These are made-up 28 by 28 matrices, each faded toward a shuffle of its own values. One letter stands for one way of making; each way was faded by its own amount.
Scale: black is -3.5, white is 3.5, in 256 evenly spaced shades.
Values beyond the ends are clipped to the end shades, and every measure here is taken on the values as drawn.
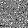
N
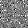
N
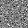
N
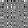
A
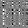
A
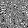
N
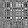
A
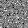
N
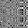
A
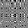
A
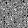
N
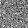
N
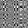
A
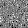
N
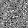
N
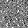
N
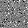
N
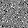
N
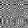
A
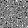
N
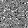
N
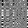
A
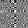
A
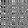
A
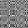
A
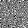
N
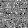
N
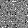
N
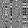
A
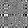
A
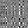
A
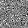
N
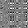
A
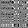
A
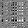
A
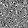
N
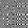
A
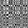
A
